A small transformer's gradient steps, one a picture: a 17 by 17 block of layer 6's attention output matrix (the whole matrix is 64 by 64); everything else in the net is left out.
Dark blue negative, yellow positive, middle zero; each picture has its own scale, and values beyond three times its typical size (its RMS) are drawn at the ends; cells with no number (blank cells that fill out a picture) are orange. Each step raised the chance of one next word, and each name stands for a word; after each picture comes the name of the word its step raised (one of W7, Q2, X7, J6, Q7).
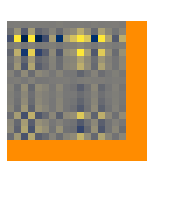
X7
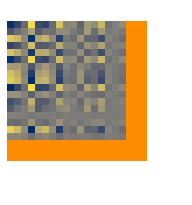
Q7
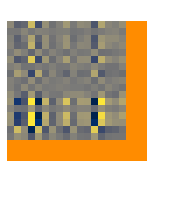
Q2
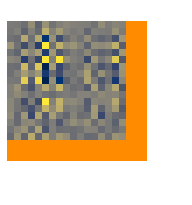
Q7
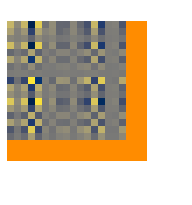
Q7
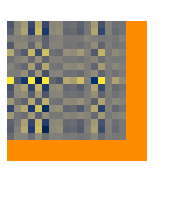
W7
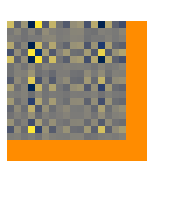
Q7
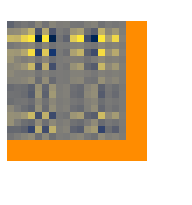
X7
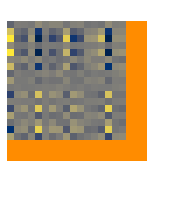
X7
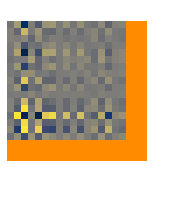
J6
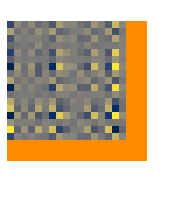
J6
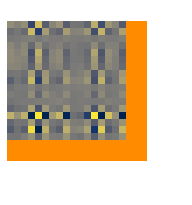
J6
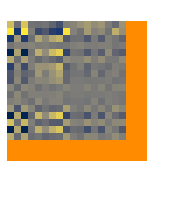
Q7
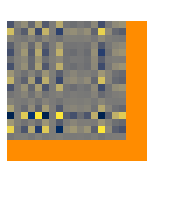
J6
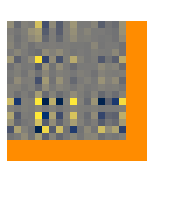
Q2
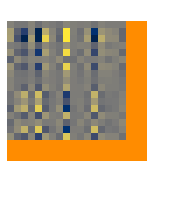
X7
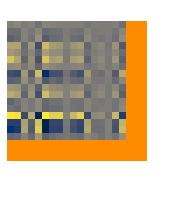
J6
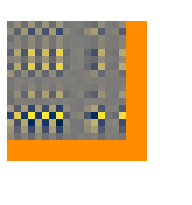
J6
